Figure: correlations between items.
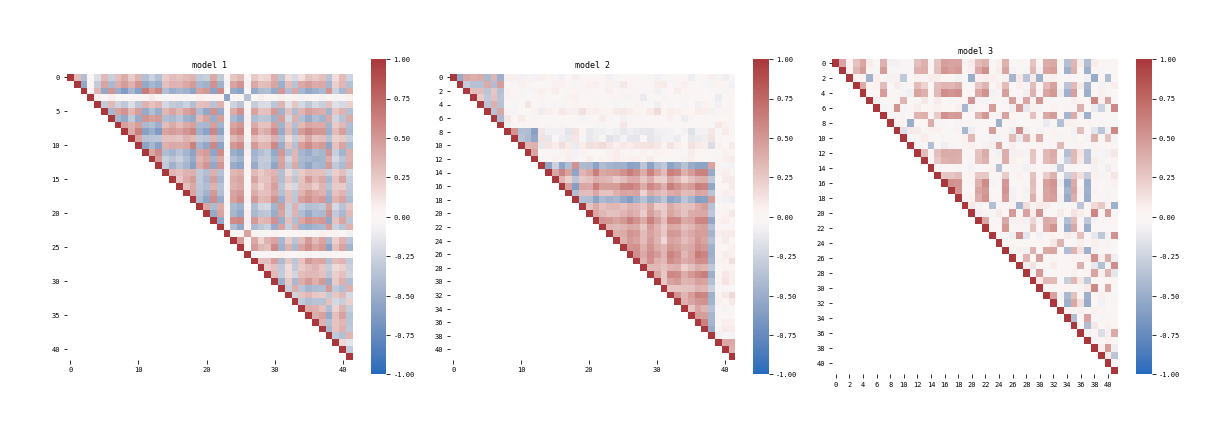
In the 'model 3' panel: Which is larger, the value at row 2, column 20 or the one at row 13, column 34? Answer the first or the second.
the second
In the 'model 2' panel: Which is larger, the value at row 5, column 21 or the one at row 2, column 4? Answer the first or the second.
the second
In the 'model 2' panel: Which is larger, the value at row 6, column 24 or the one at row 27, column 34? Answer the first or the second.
the second
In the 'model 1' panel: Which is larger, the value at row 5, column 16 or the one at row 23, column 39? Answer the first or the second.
the first
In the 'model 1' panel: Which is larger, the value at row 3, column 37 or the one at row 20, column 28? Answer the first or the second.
the first
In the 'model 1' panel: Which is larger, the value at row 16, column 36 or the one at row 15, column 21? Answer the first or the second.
the second
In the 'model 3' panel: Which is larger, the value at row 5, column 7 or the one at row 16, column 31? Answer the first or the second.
the second
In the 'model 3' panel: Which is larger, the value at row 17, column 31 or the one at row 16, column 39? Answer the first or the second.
the first
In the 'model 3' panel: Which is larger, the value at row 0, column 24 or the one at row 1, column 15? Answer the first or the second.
the second
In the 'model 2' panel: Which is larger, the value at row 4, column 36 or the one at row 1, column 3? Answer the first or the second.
the first
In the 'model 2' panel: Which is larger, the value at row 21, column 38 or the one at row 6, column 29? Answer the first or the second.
the second
